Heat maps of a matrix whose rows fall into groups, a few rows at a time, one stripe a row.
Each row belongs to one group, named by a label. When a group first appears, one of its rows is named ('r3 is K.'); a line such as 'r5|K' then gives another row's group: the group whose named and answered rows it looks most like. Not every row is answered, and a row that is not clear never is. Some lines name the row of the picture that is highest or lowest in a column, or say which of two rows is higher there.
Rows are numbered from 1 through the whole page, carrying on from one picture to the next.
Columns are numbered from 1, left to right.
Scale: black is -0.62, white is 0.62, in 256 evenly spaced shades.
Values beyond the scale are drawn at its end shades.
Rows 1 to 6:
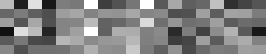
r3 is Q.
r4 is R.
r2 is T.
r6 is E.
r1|Q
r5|T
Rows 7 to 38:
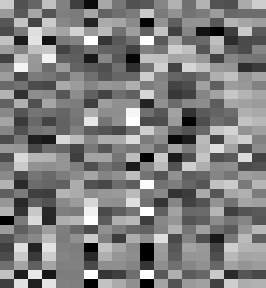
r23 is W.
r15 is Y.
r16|T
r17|Y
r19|E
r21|Y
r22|T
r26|E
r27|Y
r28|T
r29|E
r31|R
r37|Q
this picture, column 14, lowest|20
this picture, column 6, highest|10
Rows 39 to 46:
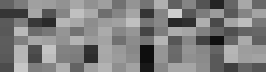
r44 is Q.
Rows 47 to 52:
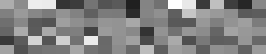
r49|T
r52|Y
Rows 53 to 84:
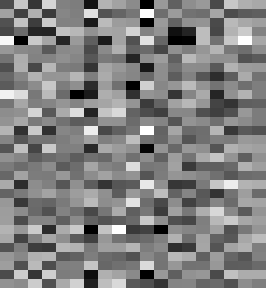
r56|T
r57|Y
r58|W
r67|Q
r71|E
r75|E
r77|Y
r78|W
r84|W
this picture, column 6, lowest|63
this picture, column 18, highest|57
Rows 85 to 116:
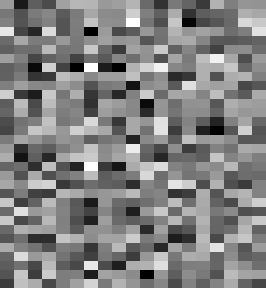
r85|E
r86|E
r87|E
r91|W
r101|E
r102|E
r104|Q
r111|T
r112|W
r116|R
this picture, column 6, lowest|92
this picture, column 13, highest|105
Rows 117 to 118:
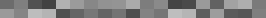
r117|T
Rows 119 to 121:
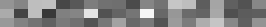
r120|Q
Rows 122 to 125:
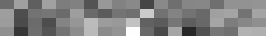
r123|Y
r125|E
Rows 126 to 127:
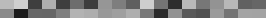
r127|E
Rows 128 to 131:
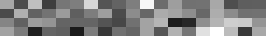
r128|Q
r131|W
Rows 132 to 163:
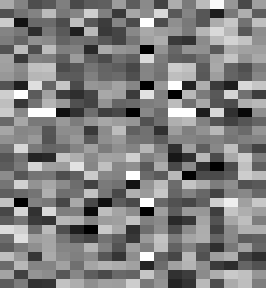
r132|W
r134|Y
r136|Y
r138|Y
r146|W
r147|W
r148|R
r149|T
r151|E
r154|Y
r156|T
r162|Y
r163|T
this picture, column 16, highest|132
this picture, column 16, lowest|150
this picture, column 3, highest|144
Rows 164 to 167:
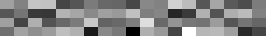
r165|T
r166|Q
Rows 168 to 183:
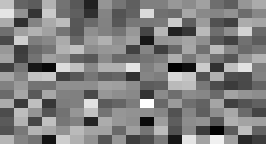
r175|T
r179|Q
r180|R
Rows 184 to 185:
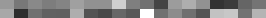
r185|Y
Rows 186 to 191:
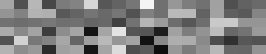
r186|Q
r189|W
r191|W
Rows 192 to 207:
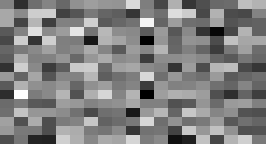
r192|E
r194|Q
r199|R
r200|Q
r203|T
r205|Q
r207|T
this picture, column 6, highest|195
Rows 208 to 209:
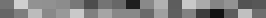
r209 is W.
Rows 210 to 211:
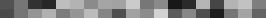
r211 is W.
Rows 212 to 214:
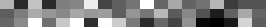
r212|Q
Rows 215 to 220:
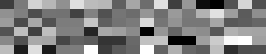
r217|Q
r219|Y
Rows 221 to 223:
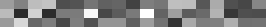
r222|Q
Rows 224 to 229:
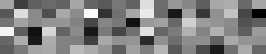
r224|Y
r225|R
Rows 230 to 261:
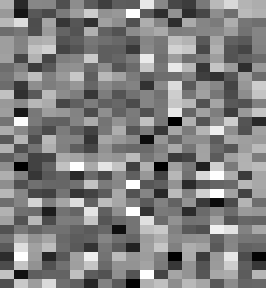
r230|Y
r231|E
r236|Q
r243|R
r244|W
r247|T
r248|E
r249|W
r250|E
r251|W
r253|E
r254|Q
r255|Y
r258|R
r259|R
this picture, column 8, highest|248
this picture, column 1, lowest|258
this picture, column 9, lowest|255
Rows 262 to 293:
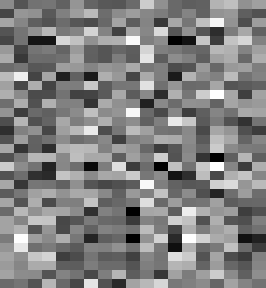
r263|R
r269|T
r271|Q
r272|W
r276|R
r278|E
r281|T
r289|R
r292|W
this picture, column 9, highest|280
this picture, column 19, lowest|288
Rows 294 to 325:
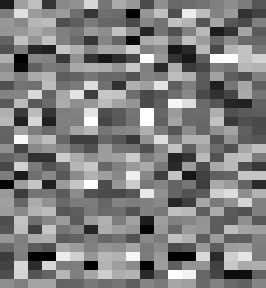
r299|T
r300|Y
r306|Q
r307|Q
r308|R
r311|T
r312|R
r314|R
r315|Y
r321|T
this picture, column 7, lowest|323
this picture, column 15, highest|322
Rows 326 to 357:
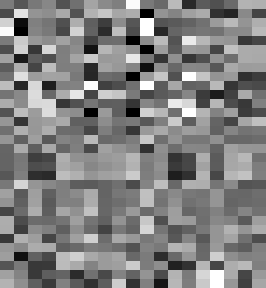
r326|E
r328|Y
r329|Y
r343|T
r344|T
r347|Q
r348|Q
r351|Y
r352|R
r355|T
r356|W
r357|W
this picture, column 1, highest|329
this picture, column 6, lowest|356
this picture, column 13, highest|337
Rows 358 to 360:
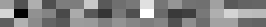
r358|Q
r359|Y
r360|R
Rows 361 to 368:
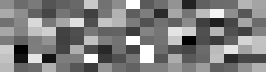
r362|W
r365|E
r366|Y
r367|Q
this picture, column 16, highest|362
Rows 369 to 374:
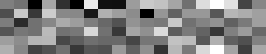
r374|W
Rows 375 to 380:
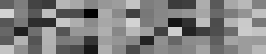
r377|T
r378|E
